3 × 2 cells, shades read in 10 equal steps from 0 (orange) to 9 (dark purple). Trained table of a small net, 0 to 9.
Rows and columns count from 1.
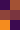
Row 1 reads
9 4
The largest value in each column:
9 9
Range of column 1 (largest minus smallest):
9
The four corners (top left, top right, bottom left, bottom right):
9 4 0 9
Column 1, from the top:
9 5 0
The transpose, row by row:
9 5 0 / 4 6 9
